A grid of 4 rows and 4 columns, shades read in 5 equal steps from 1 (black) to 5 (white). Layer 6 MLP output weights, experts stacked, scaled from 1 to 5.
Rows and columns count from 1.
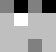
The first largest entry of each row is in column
1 2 1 1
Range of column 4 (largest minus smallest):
3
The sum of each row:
8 17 16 15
